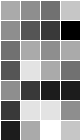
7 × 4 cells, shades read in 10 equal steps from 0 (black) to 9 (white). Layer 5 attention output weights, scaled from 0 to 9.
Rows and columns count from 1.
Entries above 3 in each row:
4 1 4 3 1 3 3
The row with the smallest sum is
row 5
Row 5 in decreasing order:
5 2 1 1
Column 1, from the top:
6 5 4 3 5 2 1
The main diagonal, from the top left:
6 3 5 4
